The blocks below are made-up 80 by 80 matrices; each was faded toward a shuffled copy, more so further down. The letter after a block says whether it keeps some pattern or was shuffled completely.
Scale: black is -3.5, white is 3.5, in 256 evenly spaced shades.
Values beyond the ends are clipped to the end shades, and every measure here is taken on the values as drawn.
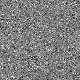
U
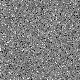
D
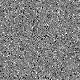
U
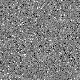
U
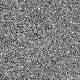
U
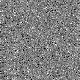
U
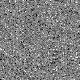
U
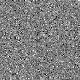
U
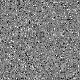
U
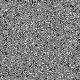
U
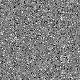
U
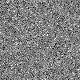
D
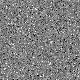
D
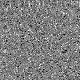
U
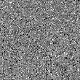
U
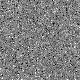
D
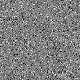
U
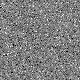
D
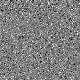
U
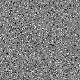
U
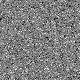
D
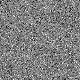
D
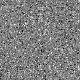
U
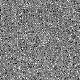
U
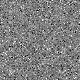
U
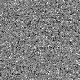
U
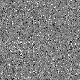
U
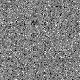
U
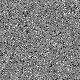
D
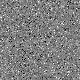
D
